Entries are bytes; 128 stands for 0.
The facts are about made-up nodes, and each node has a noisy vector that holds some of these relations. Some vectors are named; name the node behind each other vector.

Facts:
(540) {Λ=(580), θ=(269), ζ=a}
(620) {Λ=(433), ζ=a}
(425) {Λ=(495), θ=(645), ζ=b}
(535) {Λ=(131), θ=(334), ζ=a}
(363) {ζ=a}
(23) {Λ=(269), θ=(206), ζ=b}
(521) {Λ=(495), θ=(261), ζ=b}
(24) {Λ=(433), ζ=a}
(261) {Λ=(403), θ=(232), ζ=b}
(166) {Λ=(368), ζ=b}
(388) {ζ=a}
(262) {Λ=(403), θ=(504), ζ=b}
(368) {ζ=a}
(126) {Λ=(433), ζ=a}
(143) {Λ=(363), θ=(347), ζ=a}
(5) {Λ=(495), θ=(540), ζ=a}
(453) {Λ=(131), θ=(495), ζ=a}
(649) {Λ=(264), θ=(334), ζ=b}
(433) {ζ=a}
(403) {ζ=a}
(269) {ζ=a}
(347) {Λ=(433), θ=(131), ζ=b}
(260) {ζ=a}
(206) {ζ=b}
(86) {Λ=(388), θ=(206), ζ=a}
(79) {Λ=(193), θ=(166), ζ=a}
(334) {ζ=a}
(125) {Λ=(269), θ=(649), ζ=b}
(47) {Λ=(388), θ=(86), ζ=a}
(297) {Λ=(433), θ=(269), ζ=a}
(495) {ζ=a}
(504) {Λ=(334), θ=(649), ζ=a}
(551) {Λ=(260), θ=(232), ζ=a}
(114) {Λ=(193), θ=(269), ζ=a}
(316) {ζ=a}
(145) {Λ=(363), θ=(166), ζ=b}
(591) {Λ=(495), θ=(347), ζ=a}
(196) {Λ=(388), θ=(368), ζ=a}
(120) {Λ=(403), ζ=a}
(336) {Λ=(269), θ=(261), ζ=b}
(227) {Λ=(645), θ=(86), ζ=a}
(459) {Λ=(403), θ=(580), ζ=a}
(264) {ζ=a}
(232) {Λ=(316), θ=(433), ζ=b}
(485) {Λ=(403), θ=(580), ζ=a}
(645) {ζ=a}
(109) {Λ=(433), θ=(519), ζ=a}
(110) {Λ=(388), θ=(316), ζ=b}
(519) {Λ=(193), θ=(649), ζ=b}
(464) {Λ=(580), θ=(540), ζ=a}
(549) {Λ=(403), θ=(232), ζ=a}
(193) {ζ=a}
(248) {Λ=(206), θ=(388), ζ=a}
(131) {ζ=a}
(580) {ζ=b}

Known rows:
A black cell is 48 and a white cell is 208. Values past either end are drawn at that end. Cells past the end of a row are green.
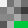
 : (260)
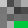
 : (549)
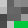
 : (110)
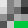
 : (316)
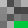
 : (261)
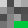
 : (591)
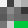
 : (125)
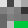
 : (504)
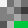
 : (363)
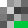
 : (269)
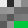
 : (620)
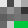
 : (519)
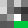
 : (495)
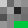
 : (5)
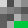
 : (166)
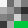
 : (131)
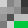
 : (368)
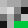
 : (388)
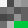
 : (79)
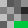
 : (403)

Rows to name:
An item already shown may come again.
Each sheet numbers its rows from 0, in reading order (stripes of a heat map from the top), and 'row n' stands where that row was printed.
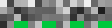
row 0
(453)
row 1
(227)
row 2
(248)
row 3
(114)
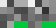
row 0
(143)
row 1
(297)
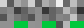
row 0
(521)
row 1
(521)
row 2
(580)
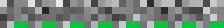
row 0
(86)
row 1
(464)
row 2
(227)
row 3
(120)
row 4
(196)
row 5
(262)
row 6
(120)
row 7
(425)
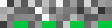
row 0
(433)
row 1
(645)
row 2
(206)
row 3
(540)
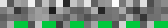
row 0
(551)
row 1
(334)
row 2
(347)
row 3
(464)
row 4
(193)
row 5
(47)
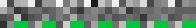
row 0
(453)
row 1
(145)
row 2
(193)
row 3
(109)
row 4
(336)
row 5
(47)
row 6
(227)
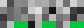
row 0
(86)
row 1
(388)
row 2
(248)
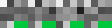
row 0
(23)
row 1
(535)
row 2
(334)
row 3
(232)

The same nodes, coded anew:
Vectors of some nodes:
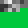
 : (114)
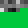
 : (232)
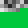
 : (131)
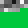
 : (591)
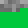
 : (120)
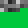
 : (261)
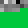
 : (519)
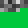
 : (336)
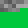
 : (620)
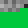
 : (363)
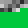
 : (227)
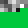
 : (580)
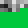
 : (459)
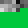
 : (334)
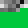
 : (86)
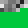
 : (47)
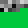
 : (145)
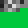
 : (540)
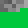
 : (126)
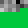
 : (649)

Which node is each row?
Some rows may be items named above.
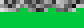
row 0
(131)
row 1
(521)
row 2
(23)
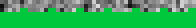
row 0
(297)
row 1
(403)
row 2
(453)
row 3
(5)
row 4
(125)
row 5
(453)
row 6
(196)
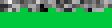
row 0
(114)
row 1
(166)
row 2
(521)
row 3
(248)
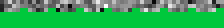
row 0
(464)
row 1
(551)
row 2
(79)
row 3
(580)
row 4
(403)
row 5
(143)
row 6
(206)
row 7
(535)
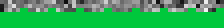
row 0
(5)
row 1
(110)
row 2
(433)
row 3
(425)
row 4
(120)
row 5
(109)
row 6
(347)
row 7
(269)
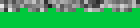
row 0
(388)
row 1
(262)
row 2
(193)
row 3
(347)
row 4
(495)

